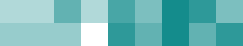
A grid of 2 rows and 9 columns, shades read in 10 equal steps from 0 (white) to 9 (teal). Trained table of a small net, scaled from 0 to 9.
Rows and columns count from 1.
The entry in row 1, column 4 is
3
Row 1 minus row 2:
-1 -1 2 3 -1 -1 0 2 -3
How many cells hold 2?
0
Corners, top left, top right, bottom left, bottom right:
3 5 4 8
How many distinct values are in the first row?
6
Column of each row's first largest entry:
7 7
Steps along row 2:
same same down up down up down up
